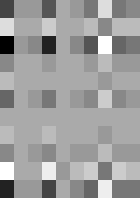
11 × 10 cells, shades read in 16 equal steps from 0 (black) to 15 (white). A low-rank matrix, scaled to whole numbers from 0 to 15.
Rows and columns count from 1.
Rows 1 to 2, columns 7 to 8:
7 13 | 11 8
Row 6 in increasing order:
6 7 8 8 9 9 9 10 10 12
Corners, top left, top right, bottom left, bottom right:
4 8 2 7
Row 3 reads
0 9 8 2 10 8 5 15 6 7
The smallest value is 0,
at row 3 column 1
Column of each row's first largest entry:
8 1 8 8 1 8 1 1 8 1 8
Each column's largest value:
15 10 10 14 10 11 12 15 12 11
